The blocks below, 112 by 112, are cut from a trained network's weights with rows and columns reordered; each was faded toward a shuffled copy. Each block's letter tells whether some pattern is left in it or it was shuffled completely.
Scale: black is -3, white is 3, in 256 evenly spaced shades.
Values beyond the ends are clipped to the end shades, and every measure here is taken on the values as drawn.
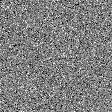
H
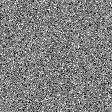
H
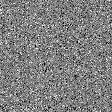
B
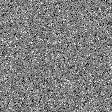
H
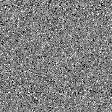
B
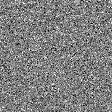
B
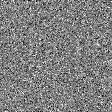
B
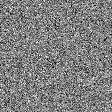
H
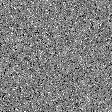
H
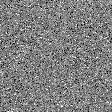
H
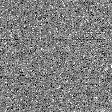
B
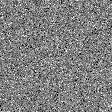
H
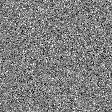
H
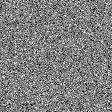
H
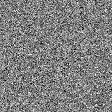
B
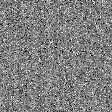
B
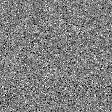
B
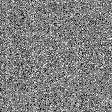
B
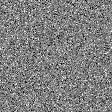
H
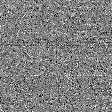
B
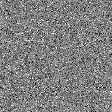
B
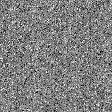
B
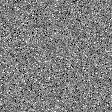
H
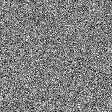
B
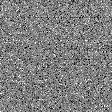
B
